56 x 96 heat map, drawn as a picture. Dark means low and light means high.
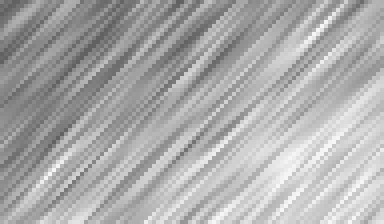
Grain: diagonal, up to the right. Slope: up to the bottom right. Average level on the scale: 70%. Ninth with the lowest average: top left.
